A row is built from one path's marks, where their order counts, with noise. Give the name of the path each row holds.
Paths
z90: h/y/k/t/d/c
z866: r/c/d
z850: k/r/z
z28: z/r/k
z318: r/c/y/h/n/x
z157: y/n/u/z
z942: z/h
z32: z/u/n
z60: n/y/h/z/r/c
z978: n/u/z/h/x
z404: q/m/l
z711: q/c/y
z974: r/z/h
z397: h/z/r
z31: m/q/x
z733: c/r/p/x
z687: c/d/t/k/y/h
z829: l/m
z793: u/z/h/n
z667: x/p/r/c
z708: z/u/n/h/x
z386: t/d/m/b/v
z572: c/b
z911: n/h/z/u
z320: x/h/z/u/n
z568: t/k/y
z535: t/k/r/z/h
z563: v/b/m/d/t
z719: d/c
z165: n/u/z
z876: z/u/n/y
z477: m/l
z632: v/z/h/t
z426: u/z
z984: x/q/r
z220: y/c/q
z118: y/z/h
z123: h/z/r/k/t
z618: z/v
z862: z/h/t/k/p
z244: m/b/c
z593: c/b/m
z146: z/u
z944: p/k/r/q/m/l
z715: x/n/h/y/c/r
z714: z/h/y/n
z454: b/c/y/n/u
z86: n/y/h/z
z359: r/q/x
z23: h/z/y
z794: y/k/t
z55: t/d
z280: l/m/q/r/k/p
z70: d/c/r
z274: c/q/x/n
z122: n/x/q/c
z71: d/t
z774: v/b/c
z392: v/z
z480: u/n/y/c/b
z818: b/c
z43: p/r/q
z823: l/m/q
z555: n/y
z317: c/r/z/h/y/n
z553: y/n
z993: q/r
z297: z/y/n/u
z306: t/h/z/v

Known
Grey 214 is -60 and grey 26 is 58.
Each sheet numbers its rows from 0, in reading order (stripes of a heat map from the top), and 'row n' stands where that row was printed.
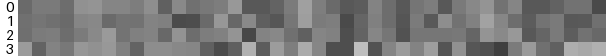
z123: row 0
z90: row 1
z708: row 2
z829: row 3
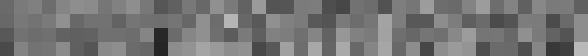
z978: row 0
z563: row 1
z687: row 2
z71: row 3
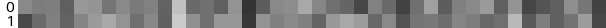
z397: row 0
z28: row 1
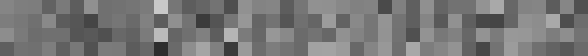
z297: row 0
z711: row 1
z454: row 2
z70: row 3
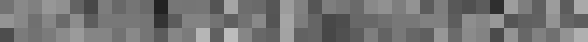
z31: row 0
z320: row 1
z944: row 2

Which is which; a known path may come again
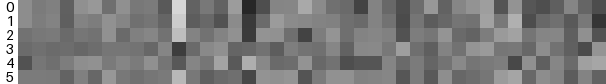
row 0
z397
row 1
z714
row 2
z876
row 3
z687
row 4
z944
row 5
z297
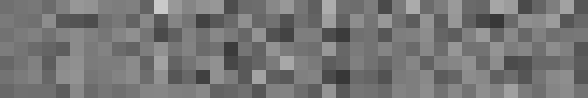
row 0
z974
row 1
z711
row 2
z978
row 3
z317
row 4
z123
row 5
z911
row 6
z318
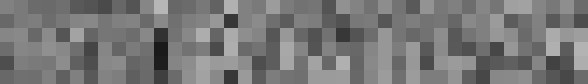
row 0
z454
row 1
z708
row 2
z667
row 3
z31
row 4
z71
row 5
z70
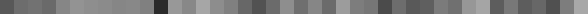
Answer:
z535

